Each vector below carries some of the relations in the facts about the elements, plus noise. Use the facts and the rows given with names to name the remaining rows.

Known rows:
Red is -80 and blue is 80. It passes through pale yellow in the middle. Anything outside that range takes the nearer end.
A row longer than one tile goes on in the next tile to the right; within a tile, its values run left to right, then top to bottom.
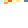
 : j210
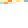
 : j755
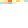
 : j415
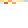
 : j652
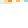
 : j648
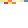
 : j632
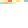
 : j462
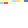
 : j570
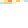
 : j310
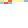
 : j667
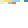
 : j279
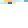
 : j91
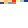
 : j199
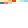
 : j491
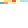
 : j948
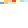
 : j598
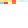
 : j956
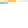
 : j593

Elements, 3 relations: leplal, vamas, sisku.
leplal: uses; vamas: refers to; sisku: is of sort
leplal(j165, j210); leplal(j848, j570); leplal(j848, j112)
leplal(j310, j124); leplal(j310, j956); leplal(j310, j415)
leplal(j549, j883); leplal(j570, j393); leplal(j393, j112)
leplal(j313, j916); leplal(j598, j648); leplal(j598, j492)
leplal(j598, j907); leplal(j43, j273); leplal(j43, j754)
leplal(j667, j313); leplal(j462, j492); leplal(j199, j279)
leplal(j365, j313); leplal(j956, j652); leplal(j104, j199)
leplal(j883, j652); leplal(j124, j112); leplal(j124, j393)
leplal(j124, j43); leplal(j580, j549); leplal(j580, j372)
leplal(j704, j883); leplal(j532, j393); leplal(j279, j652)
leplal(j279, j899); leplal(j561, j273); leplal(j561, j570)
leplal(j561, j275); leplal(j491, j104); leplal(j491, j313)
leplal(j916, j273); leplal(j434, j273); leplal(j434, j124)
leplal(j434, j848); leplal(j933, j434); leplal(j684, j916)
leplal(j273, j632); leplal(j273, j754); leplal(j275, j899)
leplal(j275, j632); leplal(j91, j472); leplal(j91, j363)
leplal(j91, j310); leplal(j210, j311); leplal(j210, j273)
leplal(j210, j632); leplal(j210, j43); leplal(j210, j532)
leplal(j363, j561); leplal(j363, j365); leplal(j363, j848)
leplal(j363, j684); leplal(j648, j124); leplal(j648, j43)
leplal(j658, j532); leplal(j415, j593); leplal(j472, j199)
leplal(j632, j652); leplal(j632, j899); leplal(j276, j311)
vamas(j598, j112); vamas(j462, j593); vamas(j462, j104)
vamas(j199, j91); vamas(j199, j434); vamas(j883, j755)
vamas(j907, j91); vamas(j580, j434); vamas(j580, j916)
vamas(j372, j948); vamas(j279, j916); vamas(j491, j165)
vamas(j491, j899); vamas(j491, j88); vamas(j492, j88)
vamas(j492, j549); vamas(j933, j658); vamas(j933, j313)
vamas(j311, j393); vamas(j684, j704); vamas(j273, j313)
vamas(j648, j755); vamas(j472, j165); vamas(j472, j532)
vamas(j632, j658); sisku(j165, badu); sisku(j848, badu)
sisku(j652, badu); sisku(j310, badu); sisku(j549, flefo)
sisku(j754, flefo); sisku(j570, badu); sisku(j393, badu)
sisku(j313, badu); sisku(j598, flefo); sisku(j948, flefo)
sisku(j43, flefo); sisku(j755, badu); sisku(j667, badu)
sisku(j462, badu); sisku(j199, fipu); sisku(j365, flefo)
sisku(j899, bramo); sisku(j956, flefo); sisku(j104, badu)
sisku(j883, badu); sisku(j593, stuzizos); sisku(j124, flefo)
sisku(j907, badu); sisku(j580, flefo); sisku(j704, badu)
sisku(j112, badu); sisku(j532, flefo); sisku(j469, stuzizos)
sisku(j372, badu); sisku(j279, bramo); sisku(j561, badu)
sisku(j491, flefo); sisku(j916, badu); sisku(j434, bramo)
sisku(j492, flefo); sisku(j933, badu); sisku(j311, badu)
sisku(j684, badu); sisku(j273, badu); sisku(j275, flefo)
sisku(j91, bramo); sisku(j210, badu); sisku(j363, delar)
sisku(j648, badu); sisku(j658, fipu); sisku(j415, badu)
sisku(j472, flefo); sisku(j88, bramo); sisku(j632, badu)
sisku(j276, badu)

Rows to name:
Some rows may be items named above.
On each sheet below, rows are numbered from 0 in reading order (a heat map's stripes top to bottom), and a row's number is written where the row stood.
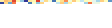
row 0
j199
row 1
j104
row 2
j310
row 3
j393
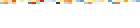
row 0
j549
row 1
j365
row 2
j472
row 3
j848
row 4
j532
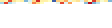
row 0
j684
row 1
j273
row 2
j883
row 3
j313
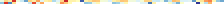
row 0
j363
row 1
j652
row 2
j273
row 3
j593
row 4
j593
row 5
j88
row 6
j434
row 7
j472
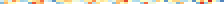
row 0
j124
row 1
j275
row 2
j469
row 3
j704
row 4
j754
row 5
j393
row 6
j899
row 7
j658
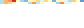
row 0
j43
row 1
j112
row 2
j393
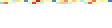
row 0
j570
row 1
j916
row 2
j310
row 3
j561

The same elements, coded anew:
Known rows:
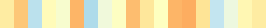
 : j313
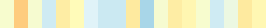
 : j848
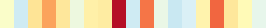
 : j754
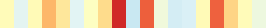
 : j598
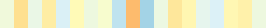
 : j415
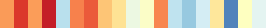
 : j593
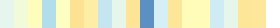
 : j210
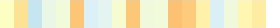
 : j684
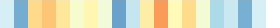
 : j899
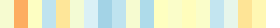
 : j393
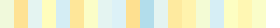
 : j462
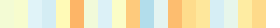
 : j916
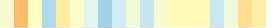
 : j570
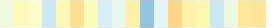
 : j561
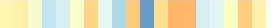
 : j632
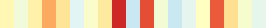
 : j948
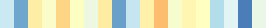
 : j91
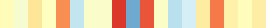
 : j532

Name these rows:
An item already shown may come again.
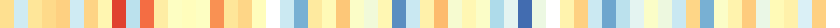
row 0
j275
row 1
j91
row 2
j883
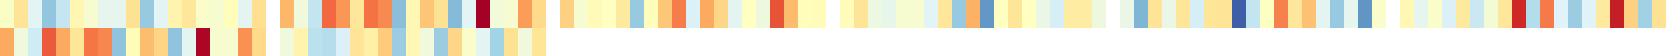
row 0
j704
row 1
j363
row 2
j956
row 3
j310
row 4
j279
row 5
j549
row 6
j363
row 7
j104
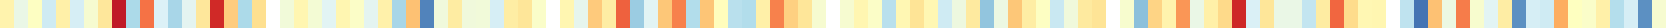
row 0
j549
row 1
j648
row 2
j124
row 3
j561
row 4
j43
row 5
j434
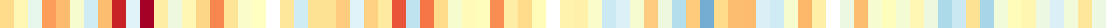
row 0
j365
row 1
j275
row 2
j632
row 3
j112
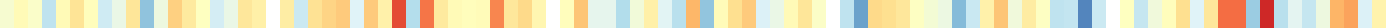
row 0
j561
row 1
j275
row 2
j652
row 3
j88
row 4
j472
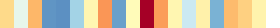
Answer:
j199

